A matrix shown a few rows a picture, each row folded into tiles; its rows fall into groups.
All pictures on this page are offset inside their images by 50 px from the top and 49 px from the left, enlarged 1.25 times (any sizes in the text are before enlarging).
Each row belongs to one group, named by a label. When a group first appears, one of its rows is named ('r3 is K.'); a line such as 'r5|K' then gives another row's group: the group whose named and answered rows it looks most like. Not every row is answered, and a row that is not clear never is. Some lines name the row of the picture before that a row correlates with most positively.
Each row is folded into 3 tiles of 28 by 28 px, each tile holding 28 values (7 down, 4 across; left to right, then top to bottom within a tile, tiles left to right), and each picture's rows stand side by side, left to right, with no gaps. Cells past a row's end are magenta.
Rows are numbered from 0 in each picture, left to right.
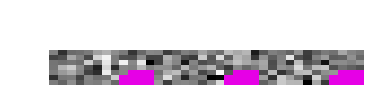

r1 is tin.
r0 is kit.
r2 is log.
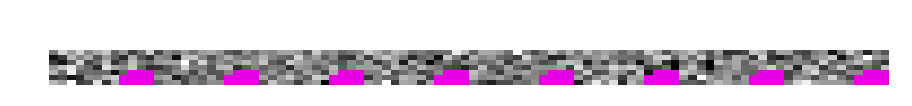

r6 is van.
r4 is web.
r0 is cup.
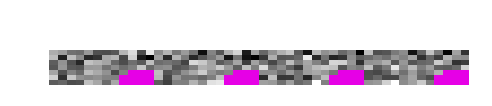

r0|van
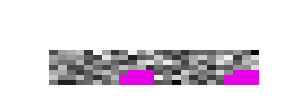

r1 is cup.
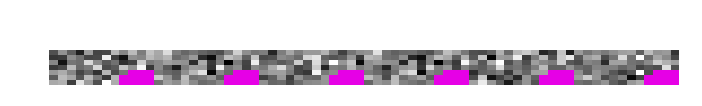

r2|kit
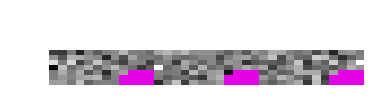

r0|log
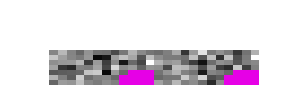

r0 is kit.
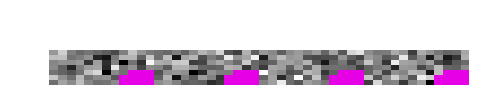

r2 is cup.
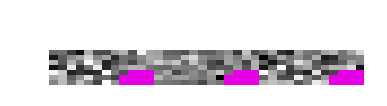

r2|cup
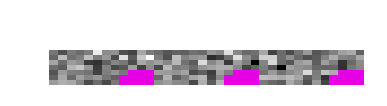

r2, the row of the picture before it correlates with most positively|1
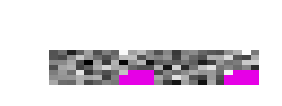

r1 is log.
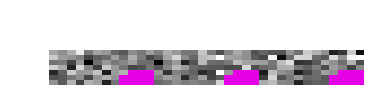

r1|tin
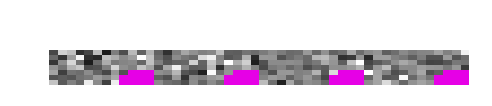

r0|tin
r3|cup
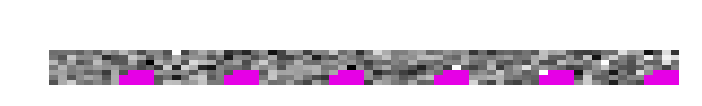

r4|log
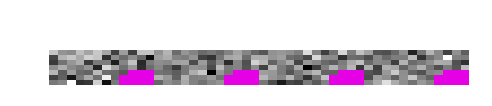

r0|cup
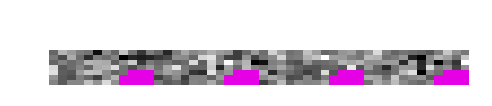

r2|tin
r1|kit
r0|van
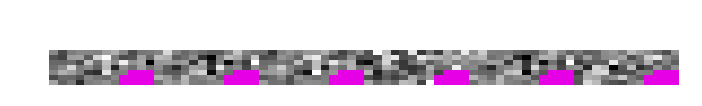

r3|tin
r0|kit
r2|kit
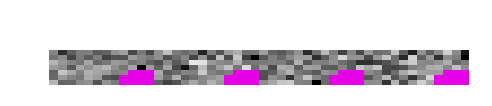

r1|van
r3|van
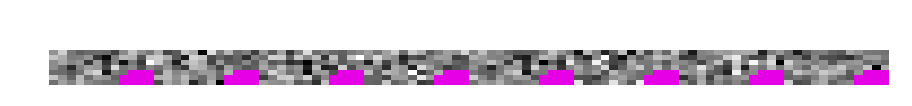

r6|kit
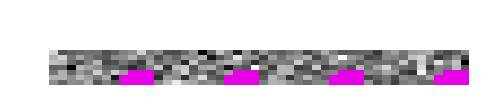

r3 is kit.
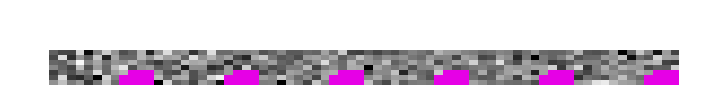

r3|log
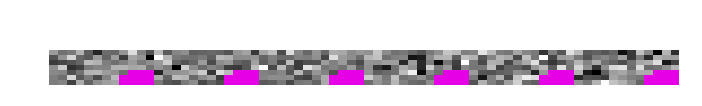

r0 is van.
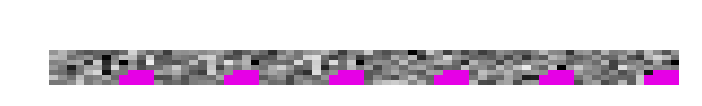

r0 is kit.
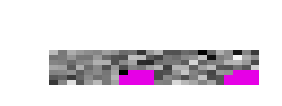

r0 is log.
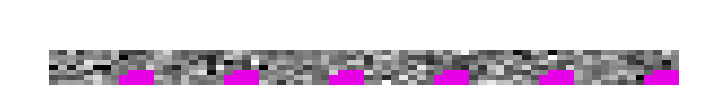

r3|cup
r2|log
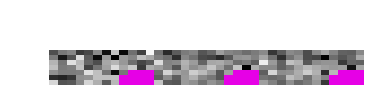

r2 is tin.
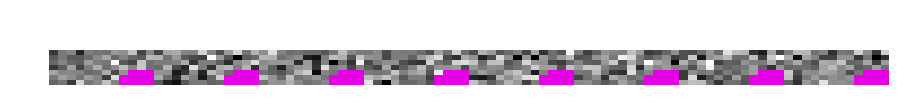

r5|kit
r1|web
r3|log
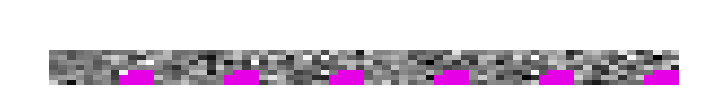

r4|tin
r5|web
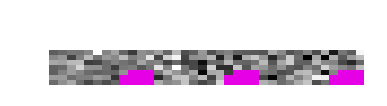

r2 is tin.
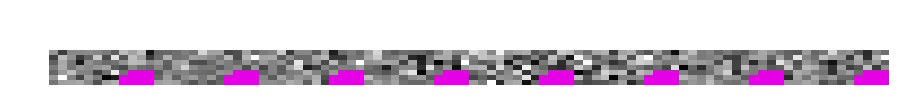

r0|tin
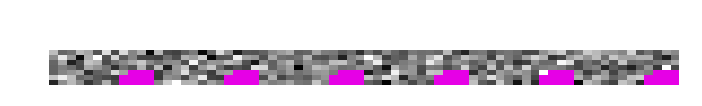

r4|log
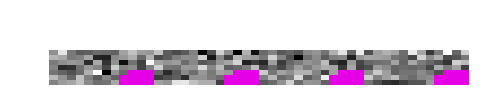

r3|web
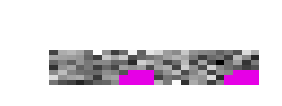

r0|web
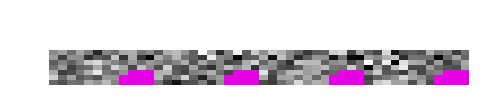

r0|van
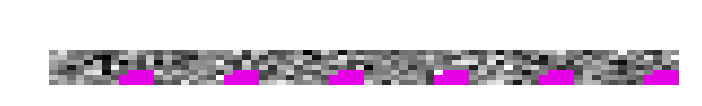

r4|log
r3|log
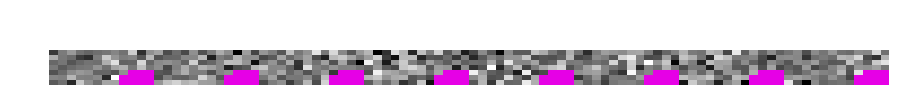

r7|log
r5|kit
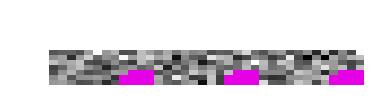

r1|log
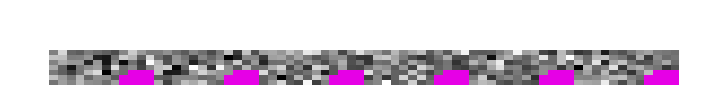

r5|log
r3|cup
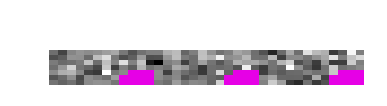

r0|kit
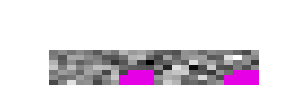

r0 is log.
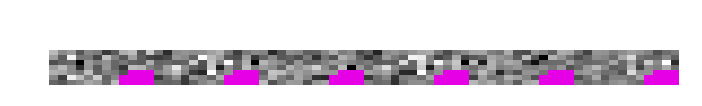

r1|kit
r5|kit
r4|cup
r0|van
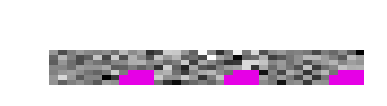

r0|tin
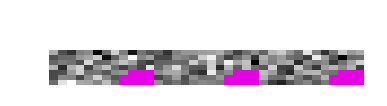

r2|web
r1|kit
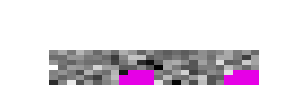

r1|log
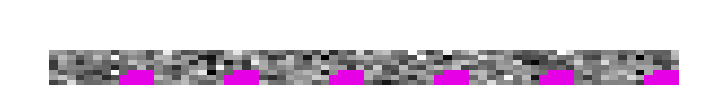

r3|web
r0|tin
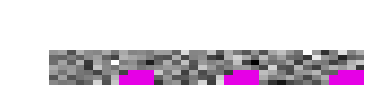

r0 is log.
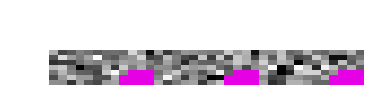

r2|web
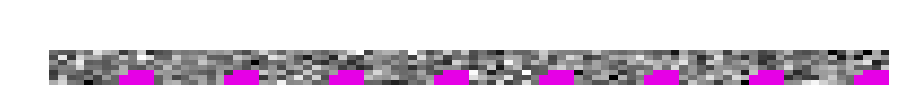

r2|cup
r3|web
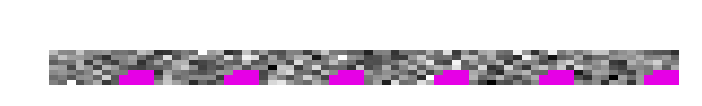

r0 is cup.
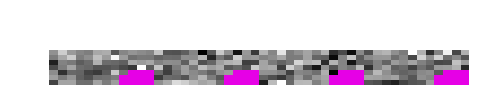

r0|tin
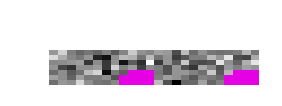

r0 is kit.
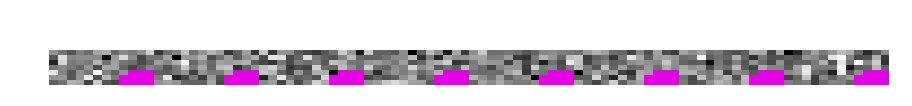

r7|kit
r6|van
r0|cup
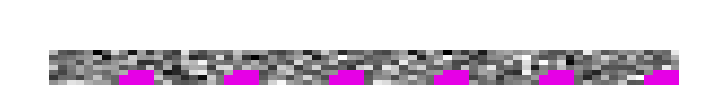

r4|kit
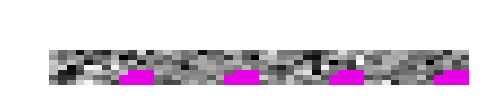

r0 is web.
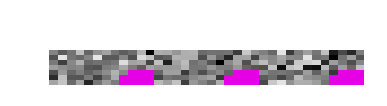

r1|cup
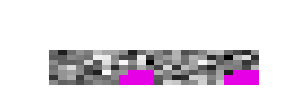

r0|kit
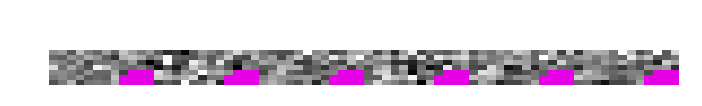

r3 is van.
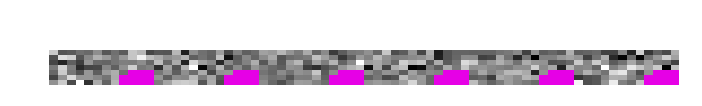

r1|log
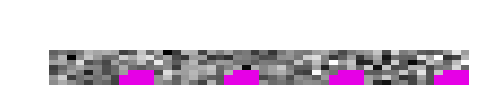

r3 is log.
